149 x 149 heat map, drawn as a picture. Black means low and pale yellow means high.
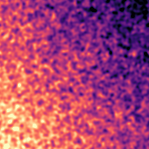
No single row or column stands out from its neighbours. The field climbs toward the bottom left. The halves do not mirror each other. The top right is the ninth with the lowest average. The texture is blotchy. The bottom left is the ninth with the highest average.
